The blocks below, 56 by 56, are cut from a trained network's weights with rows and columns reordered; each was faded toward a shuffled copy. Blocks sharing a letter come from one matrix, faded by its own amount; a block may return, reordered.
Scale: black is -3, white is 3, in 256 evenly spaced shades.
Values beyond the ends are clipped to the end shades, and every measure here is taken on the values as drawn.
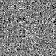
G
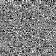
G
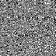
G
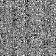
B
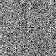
B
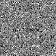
G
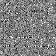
B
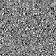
G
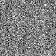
B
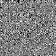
G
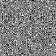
G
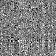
B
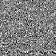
G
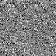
G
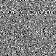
G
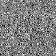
G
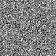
G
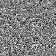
G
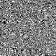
G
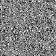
G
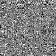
G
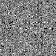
B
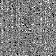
B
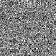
G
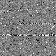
B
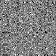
B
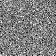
B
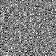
G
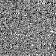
B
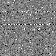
B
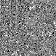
B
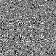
G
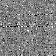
B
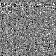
B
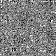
B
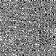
B
